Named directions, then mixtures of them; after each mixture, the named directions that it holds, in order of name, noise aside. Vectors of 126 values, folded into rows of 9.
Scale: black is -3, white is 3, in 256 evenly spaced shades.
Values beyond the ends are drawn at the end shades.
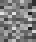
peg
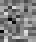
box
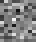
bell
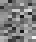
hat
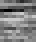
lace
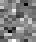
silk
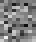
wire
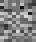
hat, lace, peg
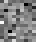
bell, silk, wire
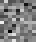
bell, silk, wire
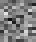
box, hat, peg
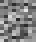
box, wire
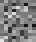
wire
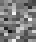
peg, silk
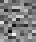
bell, wire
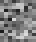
bell, box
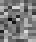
box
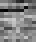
lace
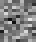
box, peg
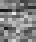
lace, peg, silk
